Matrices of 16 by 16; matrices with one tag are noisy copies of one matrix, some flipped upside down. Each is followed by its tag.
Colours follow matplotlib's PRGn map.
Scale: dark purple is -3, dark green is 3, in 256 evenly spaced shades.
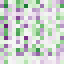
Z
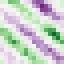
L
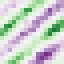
L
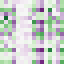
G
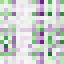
G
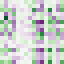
G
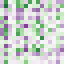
Z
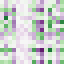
G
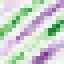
L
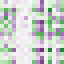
G
